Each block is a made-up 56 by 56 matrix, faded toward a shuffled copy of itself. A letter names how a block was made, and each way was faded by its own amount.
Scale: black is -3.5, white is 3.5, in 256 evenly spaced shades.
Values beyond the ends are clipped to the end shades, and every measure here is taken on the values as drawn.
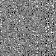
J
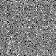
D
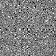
D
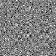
D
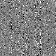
J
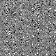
J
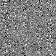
J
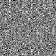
D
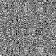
D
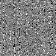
J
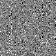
J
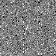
J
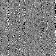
J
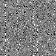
J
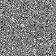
J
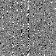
J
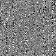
J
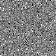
J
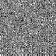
D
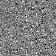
J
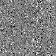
J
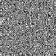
D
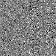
J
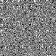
D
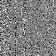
J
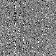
J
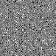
D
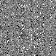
J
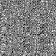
D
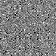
D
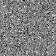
J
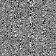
J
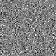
D
